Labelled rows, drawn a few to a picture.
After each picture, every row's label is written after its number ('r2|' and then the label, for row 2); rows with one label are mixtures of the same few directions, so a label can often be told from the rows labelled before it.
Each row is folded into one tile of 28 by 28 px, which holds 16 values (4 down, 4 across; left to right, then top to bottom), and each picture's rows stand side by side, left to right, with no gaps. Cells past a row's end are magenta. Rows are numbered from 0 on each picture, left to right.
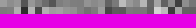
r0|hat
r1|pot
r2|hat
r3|hat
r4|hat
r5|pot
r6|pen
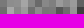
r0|pot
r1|pen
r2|hat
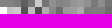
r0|hat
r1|pen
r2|pot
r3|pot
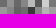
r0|pot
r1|pot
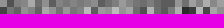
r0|hat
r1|pot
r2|pen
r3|pot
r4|hat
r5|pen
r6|pot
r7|pen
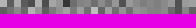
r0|pot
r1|pot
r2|hat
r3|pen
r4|pen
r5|hat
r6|pen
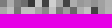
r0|pen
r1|pot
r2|pen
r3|pen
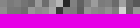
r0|pot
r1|pot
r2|hat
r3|pen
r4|pen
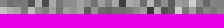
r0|hat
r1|pot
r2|pot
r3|pot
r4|pen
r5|pen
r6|pot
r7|hat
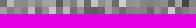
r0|hat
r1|pen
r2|pot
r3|hat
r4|hat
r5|pen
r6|pot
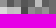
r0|hat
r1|pen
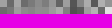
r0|pot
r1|pot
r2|pot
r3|pen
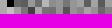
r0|hat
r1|pot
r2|pen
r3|pot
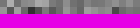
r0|pen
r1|hat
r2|pen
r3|hat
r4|hat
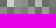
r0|hat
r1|pen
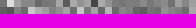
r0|hat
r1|hat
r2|pen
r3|pen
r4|pen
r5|hat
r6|hat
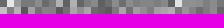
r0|hat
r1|pot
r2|pot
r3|pot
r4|pen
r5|pot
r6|hat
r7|hat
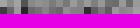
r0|hat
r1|hat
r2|pot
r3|hat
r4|pot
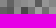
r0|pen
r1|pen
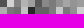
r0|hat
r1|hat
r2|pen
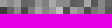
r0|hat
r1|pot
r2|pot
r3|hat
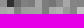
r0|hat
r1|pen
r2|pen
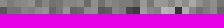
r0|hat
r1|hat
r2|pot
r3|pot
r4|pot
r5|pen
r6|pen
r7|hat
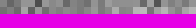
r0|hat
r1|pen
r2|hat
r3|pot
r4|pen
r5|pot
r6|pot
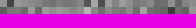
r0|pen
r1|pot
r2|hat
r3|pot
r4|hat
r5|pot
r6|hat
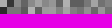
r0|hat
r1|pen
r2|pen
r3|pen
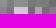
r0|pot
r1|pen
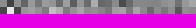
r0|pen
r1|pen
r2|pot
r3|pen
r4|hat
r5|pen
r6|pen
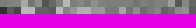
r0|hat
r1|pot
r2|pen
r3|hat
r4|pen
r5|pen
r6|hat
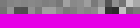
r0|pot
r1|pot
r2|hat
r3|hat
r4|pot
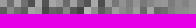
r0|pot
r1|pot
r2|pot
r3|pot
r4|hat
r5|pot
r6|pot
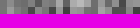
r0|pen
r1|pen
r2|pen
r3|pot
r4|pen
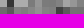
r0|pen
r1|pen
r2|hat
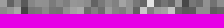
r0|hat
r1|hat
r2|pot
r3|hat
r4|hat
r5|pen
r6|pot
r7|pot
